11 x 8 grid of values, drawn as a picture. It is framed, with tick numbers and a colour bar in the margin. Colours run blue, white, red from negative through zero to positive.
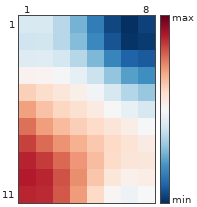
Slope: up to the bottom left. Ninth with the lowest average: top right. Ninth with the highest average: bottom left. Stripes: none. Lone odd cells: none.
